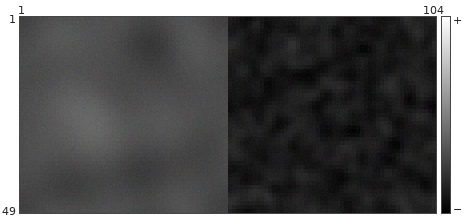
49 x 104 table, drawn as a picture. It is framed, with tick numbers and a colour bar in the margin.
The table splits into one row of 2 panels. Panel 1,1: low, smooth, faint in contrast. Panel 1,2: very low, blotchy, faint in contrast.
